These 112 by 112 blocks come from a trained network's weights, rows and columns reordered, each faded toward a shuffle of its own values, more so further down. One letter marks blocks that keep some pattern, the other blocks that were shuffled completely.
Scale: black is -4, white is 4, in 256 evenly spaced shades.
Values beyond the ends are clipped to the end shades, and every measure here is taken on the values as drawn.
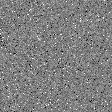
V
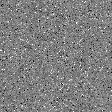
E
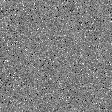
V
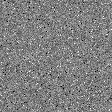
V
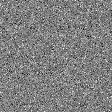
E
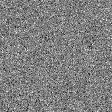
E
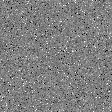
V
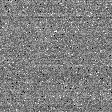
E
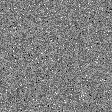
V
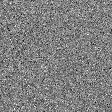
V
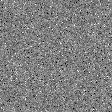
E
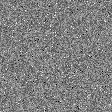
V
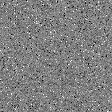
E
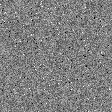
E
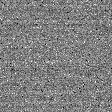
E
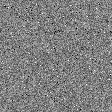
V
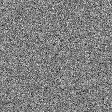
V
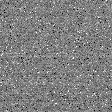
E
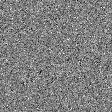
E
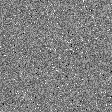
V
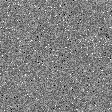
V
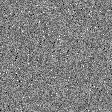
V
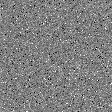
V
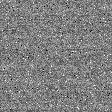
E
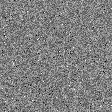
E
